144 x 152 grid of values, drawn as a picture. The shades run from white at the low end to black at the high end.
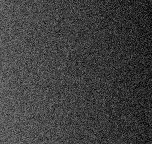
Odd rows or columns: none. Grain: fine. Histogram: bell-shaped. Slope: up to the right. Stripes: none.
